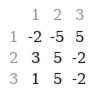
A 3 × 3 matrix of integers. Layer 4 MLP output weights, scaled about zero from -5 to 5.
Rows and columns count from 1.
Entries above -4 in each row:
2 3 3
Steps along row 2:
up down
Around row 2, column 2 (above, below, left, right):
-5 5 3 -2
